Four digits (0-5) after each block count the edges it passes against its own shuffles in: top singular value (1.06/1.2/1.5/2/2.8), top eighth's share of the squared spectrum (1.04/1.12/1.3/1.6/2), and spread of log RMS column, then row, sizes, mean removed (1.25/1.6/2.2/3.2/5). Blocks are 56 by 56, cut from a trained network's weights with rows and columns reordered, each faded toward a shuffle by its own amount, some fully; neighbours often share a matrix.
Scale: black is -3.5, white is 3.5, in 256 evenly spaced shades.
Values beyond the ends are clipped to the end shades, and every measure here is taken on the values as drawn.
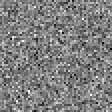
0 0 0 0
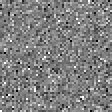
0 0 0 0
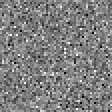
1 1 0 0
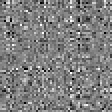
4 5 3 3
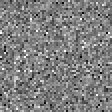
2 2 0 0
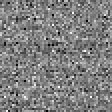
2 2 1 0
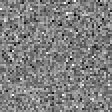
0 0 0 0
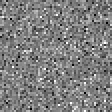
0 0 0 0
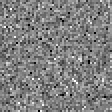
1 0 0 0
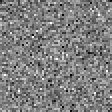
0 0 0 0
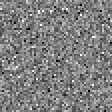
0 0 0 0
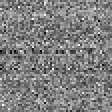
3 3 1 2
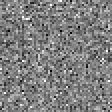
0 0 1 0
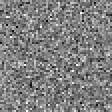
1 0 0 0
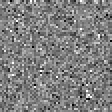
2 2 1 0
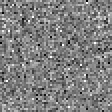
1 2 1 0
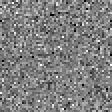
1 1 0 0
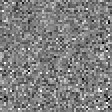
2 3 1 2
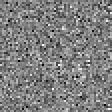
2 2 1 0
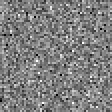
1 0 0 0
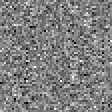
3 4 1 2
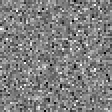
1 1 0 0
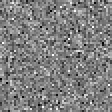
2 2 0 0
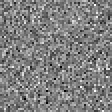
0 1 0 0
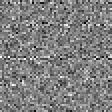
4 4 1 2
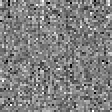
2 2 1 1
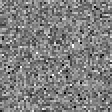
0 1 0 0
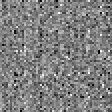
3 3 2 2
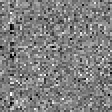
3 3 2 1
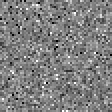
0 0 0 0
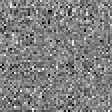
3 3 1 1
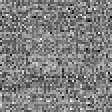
3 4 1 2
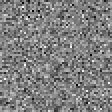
2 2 0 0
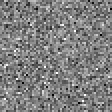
1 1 0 0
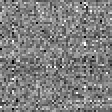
3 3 2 1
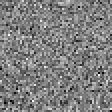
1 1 0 1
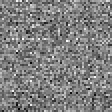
2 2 1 0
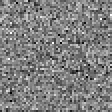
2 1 0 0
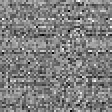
4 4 2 2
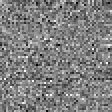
3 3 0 2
